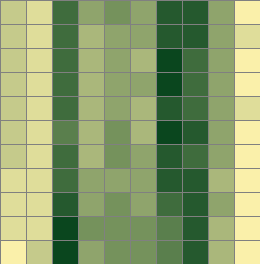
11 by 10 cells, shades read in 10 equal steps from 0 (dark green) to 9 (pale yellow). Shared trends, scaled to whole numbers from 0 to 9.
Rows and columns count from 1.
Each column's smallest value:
7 7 0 4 4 4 0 1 5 8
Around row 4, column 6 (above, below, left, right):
6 6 5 0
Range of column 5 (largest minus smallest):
1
